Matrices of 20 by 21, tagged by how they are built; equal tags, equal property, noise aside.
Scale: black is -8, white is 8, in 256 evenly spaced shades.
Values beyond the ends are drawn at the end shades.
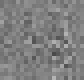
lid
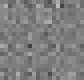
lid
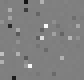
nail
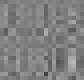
lid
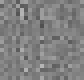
lid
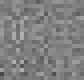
lid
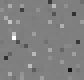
nail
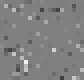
nail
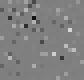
nail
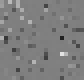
nail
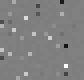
nail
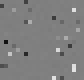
nail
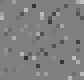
nail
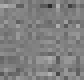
lid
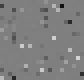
nail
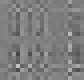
lid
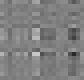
lid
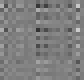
lid
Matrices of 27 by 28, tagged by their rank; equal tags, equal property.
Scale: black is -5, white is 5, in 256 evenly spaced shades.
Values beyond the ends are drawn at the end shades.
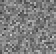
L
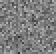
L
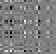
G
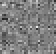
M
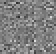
M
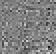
M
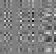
G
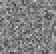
L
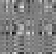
G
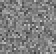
L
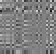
G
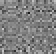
M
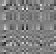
G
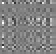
G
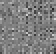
M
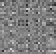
M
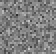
L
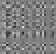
G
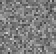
L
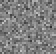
L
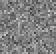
L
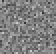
L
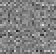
M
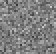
L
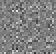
M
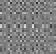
G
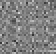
M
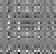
G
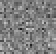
M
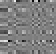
G
